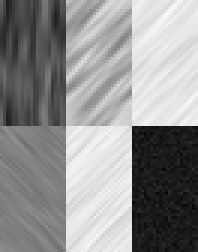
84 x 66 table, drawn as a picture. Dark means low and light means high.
The table splits into 2 rows of 3 panels. Panel 1,1: low, streaked downward. Panel 1,2: high, slanting up to the right. Panel 1,3: very high, slanting up to the right, faint in contrast. Panel 2,1: middling, slanting down to the right, faint in contrast. Panel 2,2: very high, slanting up to the right, faint in contrast. Panel 2,3: very low, fine-grained, faint in contrast.
